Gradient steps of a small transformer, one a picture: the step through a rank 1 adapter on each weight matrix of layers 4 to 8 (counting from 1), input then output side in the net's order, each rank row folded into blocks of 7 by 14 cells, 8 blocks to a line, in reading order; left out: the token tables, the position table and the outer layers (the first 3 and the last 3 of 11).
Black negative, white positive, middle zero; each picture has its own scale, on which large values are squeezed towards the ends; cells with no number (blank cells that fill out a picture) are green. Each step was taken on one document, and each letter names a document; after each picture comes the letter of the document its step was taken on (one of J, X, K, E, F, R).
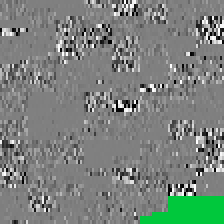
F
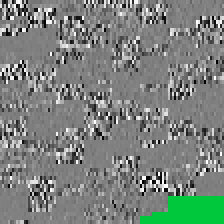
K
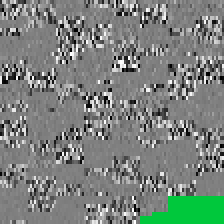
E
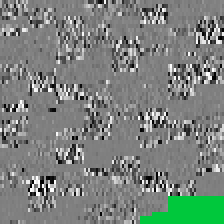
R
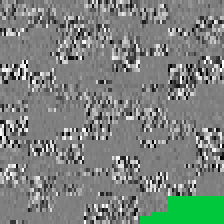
E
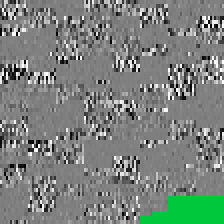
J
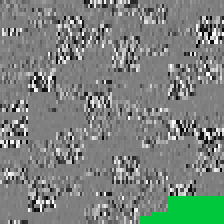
R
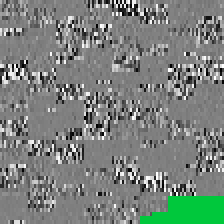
J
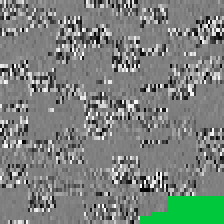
K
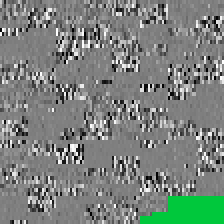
J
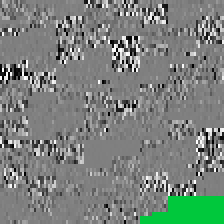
F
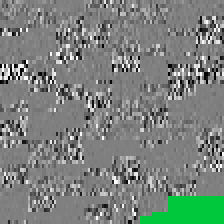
R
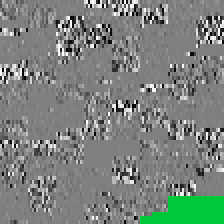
F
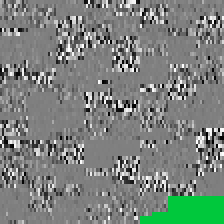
F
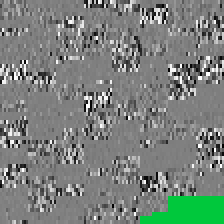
R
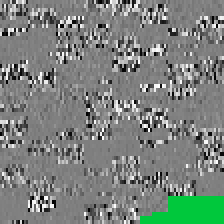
R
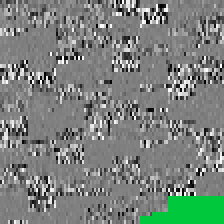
J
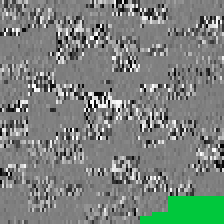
E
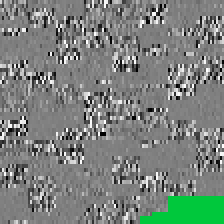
J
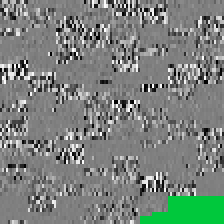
J
